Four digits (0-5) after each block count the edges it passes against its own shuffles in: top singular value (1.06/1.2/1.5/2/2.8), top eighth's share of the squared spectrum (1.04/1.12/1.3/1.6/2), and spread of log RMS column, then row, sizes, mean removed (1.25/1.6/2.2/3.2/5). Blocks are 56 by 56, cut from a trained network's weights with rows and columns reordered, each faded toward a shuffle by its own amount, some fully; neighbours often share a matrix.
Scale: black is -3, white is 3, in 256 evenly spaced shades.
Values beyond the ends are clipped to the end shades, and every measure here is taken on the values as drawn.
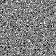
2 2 0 1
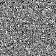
2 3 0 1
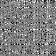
3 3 0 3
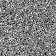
0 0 0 0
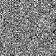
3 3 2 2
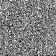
0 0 0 0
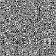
3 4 2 2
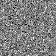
1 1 0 0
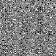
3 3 1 2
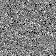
0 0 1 0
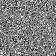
0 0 0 0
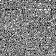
2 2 0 1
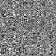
3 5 2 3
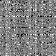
3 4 0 3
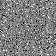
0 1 0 0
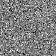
0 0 0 0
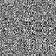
3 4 2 2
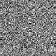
3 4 2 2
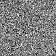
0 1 0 0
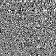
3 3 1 2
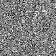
2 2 0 0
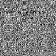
3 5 1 2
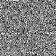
2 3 0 1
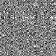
3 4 2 2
